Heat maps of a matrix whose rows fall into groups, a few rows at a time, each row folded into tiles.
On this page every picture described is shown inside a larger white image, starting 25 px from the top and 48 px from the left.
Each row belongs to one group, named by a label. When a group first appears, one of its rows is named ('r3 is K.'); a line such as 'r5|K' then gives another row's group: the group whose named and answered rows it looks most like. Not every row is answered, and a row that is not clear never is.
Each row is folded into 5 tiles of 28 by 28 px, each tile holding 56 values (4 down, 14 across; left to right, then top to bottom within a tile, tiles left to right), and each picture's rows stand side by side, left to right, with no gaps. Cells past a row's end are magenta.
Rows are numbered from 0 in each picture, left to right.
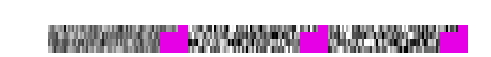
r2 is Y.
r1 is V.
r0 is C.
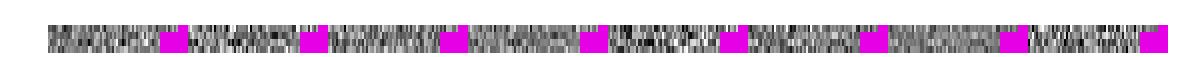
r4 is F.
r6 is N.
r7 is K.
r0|F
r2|C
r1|V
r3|V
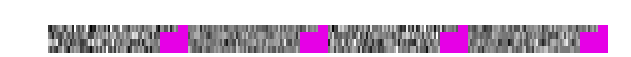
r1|F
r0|N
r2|K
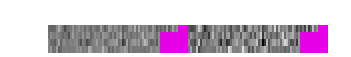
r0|F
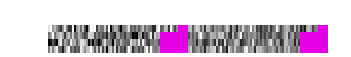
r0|V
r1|C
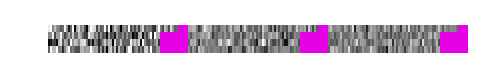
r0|V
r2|V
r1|Y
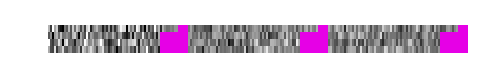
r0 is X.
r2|C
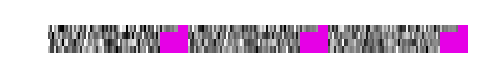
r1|X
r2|K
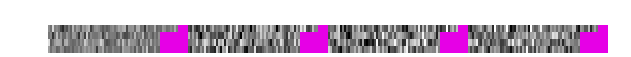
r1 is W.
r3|N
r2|F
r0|X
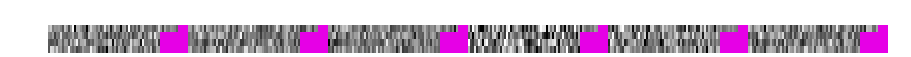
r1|C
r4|K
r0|V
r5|C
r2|K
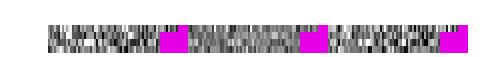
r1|N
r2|Y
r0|Y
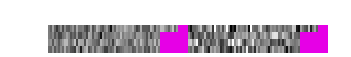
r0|W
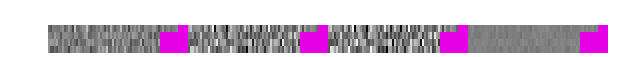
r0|N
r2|V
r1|V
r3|W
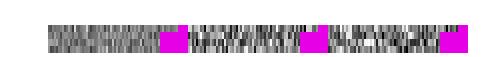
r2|Y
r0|N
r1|C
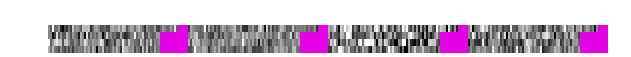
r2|Y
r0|X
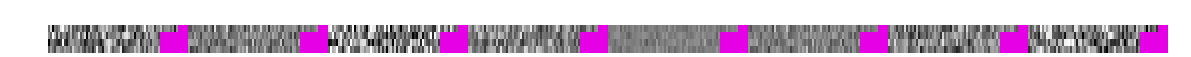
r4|F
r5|N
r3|C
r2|V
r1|N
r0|K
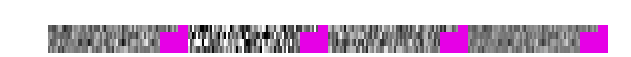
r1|X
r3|F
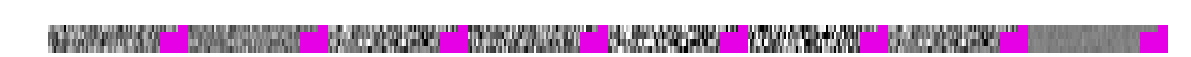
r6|Y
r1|N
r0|C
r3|W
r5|X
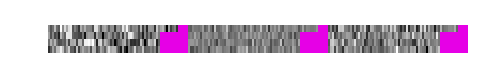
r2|K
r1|N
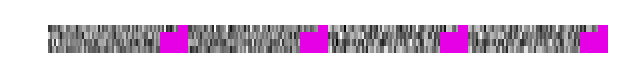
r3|C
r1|N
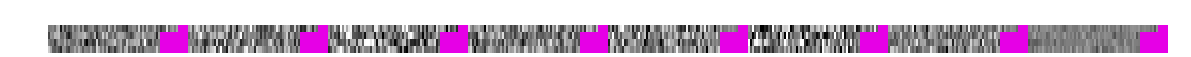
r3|C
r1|C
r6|V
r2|Y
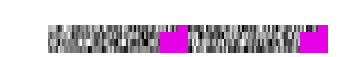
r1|W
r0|Y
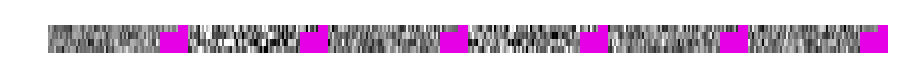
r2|K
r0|F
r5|X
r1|Y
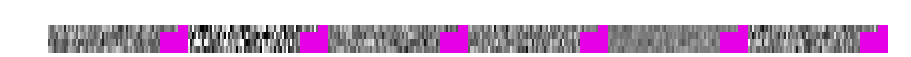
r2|Y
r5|X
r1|X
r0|C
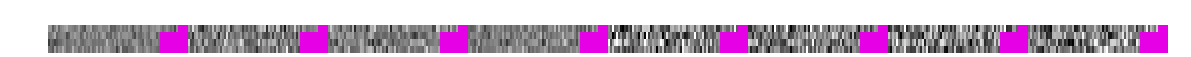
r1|X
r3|F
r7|F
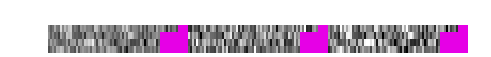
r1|W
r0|Y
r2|Y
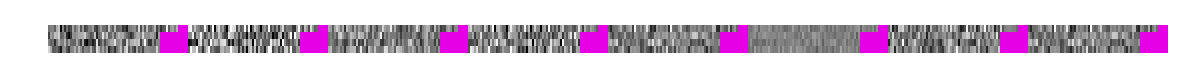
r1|V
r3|V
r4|N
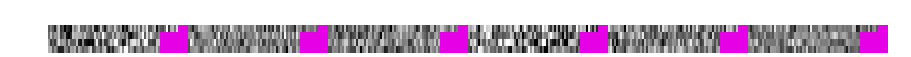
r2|W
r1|K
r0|F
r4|C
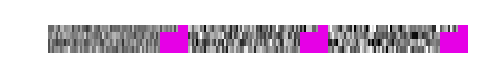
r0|K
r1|C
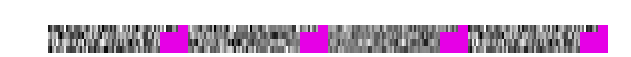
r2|Y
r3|W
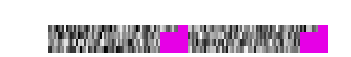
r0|W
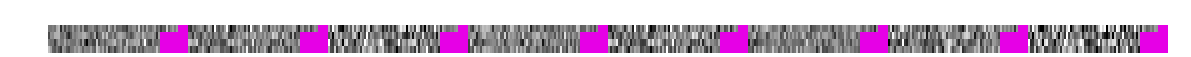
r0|F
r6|K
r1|N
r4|N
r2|X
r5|K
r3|K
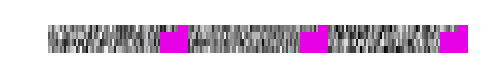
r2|W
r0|C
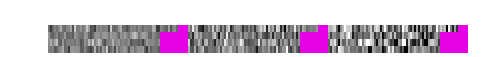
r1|X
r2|Y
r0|N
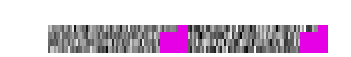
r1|W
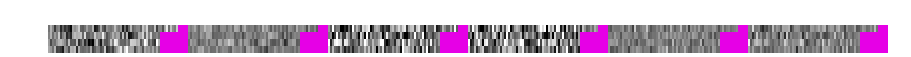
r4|N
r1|Y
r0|F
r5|X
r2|X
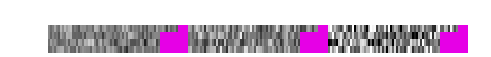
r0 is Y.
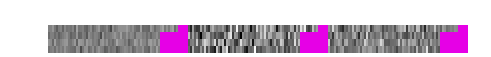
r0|W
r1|W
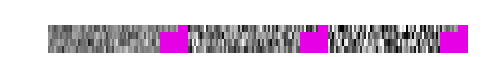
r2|X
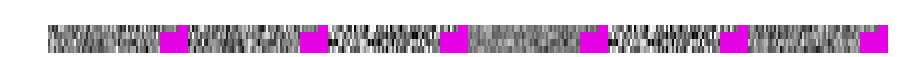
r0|K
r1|K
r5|W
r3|Y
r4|V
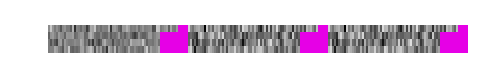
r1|C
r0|V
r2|C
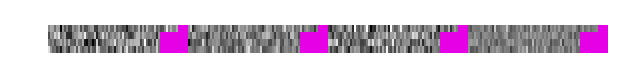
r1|K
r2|N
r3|N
